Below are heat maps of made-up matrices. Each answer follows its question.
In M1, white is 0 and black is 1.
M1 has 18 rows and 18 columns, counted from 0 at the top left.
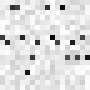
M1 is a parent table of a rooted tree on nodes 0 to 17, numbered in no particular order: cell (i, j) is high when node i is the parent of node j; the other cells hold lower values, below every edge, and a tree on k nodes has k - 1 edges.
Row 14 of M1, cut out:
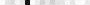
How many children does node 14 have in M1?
1
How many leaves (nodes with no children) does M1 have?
13
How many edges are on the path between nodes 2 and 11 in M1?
3
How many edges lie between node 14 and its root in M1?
1
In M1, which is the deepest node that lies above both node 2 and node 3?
1
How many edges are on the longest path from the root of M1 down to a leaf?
2
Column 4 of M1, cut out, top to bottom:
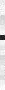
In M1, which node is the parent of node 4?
7
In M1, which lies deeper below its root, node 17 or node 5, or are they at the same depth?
the same depth
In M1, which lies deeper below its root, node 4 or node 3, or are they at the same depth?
the same depth
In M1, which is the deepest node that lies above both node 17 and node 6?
11
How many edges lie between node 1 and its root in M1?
1
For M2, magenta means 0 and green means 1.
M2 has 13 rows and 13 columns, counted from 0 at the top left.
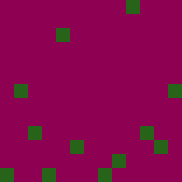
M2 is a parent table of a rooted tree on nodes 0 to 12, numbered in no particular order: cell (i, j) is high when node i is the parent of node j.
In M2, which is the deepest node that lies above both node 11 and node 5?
10
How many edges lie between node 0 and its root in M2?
2
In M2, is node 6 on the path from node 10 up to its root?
yes
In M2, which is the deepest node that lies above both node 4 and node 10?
9
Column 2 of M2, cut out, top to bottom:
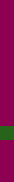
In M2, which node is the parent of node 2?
9
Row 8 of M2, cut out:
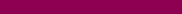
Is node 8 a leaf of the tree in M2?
yes
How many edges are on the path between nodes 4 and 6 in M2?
5
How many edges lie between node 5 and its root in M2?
5
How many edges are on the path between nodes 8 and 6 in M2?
6
